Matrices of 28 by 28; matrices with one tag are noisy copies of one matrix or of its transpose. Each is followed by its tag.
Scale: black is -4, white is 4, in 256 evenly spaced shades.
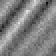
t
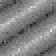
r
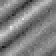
t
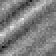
t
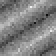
r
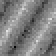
r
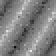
r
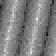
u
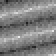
u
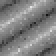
r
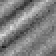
t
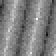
u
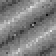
r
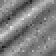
t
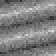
u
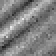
t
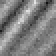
t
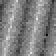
u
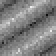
r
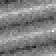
u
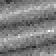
u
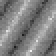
r
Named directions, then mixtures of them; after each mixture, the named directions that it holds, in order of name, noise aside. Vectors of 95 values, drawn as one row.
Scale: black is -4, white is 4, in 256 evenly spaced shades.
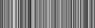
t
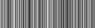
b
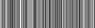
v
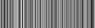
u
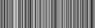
t, u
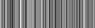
u, v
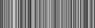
t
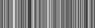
b, t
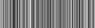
t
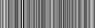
b, u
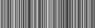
b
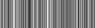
b, t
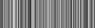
t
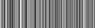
u, v
